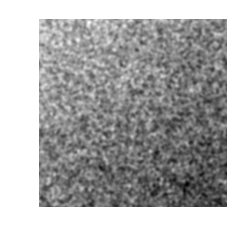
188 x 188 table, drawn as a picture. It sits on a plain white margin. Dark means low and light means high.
Ninth with the lowest average: bottom right. Grain: blotchy. Stripes: none. Slope: up to the top left. Ninth with the highest average: top left.
